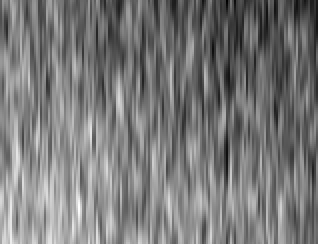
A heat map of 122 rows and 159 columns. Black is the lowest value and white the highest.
The bottom left is the ninth with the highest average. Neither half mirrors the other. The ninth with the lowest average is the top right. Values rise toward the bottom left. The grain runs up and down.
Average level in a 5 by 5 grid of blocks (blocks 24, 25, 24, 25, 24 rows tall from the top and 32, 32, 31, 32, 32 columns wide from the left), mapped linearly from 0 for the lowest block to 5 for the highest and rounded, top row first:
2 1 1 0 0
3 2 2 1 1
3 3 2 2 1
4 4 3 3 2
5 4 3 3 2
